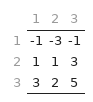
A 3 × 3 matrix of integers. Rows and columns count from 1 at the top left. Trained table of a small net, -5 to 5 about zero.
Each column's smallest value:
-1 -3 -1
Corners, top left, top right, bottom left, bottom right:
-1 -1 3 5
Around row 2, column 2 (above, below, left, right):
-3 2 1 3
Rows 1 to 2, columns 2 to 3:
-3 -1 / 1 3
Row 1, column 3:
-1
